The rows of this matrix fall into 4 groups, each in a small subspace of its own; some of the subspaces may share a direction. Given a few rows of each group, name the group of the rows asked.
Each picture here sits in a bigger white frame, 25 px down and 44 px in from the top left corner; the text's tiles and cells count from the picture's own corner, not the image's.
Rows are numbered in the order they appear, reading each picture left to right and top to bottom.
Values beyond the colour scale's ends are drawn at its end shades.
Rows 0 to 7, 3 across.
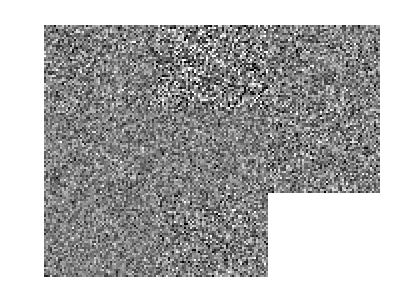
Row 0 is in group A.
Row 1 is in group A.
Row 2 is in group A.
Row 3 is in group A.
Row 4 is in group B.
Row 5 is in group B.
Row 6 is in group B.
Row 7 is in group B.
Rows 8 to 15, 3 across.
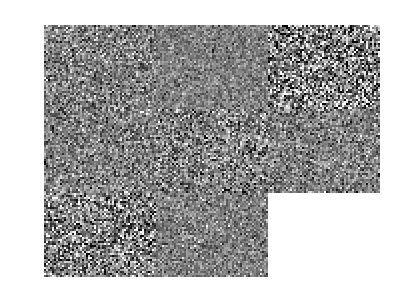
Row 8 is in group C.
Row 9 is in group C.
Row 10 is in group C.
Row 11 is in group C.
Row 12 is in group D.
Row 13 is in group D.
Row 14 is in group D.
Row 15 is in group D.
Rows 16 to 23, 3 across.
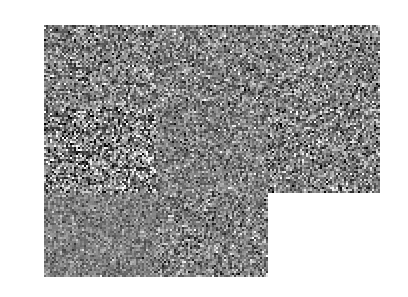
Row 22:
B
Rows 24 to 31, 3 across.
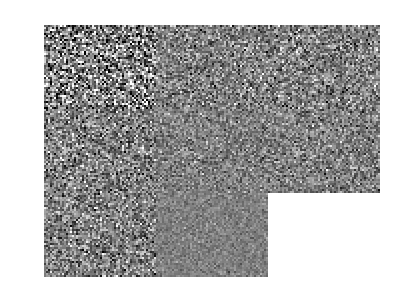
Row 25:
C
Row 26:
A
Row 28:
D
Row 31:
B
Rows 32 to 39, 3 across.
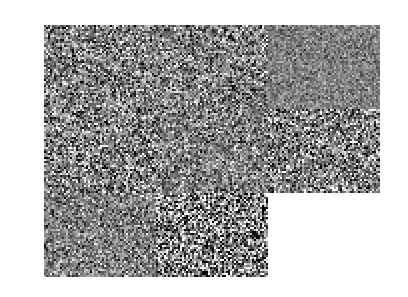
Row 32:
B
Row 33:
D
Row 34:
C
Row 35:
B
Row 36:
D
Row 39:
C
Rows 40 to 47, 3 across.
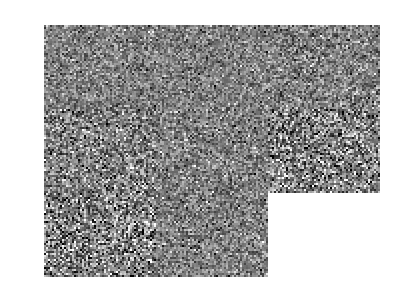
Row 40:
D
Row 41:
C
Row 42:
A
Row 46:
D
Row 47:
B
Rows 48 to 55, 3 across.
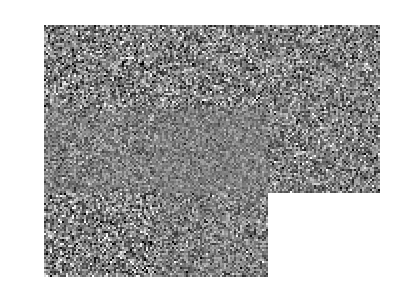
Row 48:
D
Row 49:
A
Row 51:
D
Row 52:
B
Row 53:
A
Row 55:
D
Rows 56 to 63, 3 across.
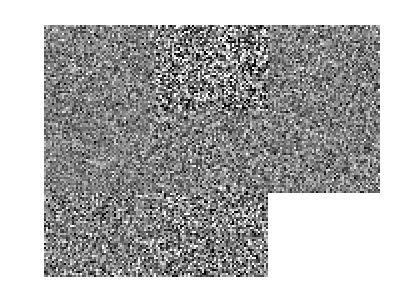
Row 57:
D
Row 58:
C
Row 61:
B
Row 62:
C
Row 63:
C
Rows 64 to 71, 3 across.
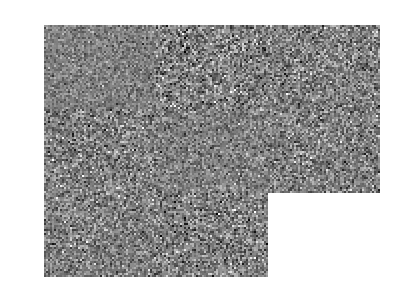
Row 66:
D
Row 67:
A
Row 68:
B
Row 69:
C
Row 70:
A
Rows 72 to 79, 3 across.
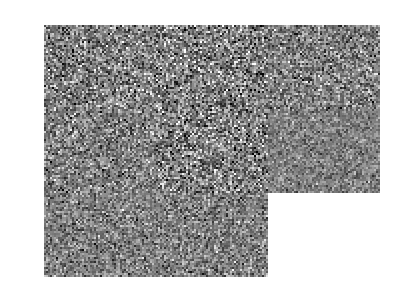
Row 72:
D
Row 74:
B
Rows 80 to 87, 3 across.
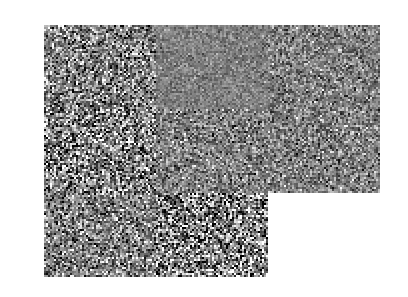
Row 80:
C
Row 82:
A
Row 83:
D
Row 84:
C
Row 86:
A
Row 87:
C
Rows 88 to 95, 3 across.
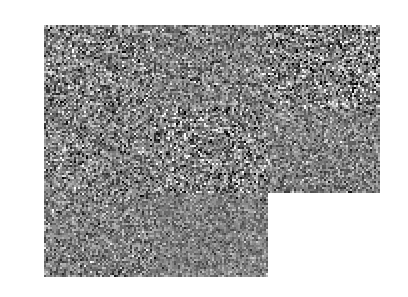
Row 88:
A
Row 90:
B
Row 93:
C
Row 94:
C
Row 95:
D
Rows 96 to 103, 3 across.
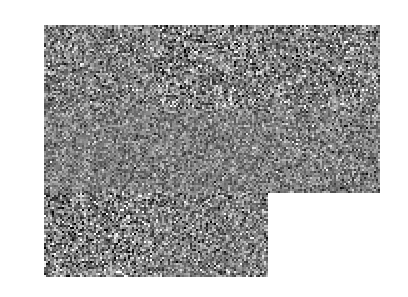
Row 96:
A
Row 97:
A
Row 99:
D
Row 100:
B
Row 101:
D
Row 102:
C
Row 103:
B
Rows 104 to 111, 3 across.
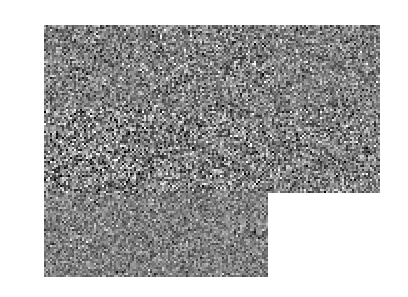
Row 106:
B
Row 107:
A
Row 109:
C
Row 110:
B
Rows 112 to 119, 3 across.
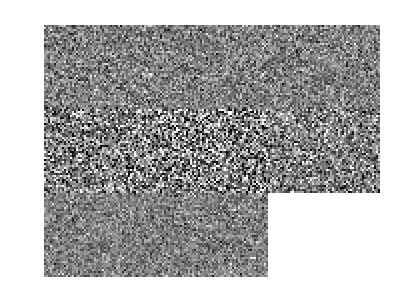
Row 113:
D
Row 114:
A
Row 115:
B
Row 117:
C
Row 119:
D
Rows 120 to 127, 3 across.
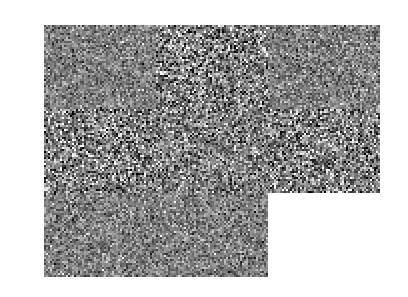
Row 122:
C
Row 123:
A
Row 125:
A
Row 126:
A
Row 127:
A
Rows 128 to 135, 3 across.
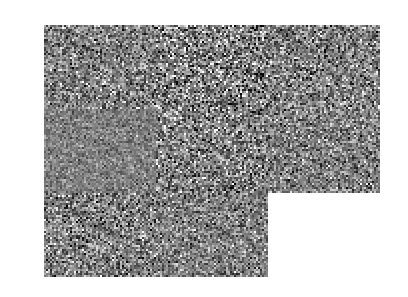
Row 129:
B
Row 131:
B
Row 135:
B
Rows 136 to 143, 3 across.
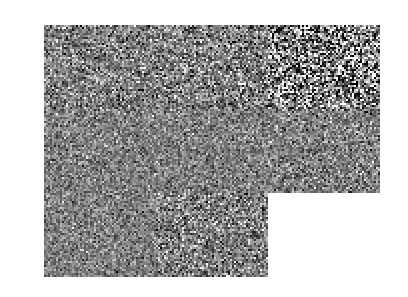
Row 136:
D
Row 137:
B
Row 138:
D
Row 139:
A
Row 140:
C
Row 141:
C
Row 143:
C
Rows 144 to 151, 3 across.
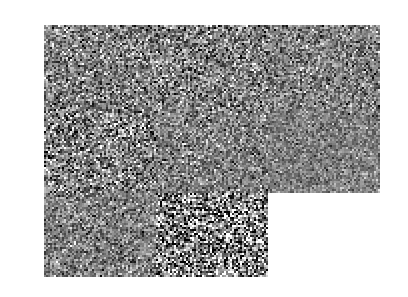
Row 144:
C
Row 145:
B
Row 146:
C
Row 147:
A
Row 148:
D
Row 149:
D
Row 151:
A
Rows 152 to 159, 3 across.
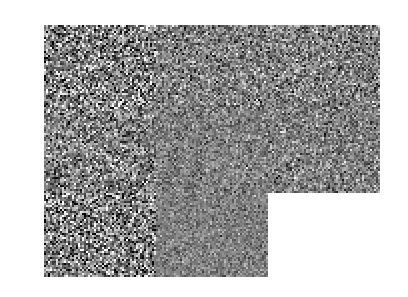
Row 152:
C
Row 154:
C
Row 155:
A
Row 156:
D
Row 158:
B
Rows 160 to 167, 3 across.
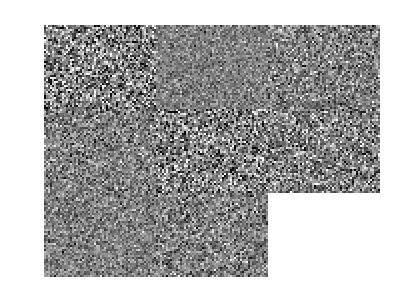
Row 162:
C
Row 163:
B
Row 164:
B
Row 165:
A
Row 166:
A
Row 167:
A
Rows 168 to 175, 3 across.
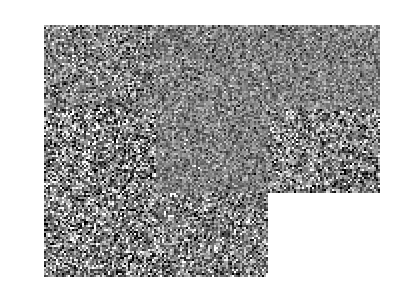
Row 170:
C
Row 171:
D
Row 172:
B
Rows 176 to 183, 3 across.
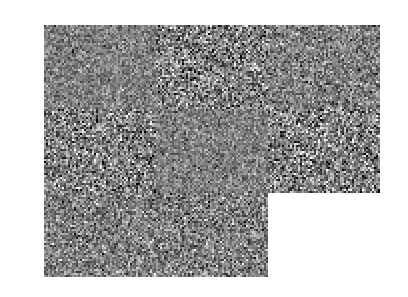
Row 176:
A
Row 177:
D
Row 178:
B
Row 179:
C
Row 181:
C
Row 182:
C
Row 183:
C
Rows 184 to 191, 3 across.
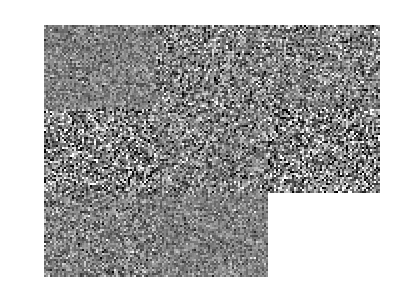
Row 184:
B
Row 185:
C
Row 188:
A
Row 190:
B
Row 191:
D
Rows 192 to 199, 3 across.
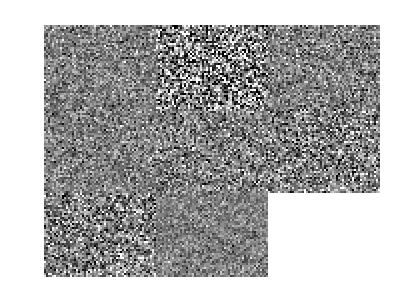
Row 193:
B
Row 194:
C
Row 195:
D
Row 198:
D
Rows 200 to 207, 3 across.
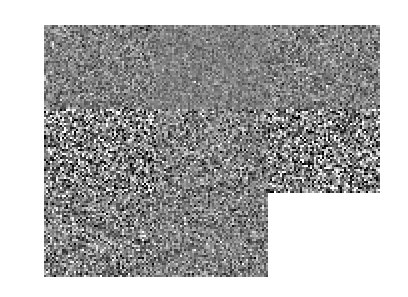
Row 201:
B
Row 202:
A
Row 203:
B
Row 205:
B
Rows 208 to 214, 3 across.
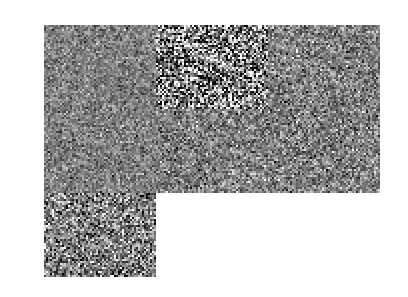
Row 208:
D
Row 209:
D
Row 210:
A
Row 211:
C
